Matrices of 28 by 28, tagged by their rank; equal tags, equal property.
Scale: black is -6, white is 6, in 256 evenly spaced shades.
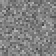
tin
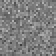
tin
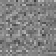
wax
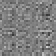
wax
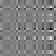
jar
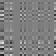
jar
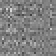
wax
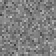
tin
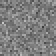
tin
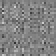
wax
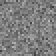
tin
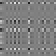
jar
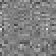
wax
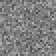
tin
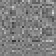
wax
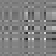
jar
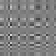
jar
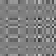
jar
